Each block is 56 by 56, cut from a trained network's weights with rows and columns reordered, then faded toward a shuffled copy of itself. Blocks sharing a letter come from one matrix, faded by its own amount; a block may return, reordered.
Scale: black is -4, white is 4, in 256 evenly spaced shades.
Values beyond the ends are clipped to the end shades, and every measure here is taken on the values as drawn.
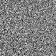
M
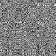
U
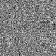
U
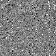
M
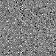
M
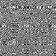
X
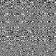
X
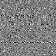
X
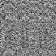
U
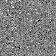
M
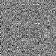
U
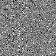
M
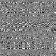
X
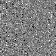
M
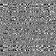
X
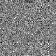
U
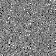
M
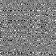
X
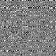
X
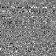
X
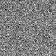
U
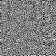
U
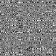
X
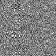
U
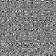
X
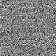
U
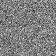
M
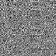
U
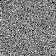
M
